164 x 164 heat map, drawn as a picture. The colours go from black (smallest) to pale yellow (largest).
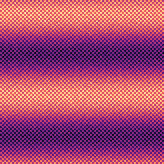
No seam splits the table. No single row or column stands out from its neighbours. Horizontal stripes repeat 2 times down the table.
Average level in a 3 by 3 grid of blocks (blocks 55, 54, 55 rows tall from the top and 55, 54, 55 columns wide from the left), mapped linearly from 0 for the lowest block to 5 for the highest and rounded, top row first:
555 / 555 / 000
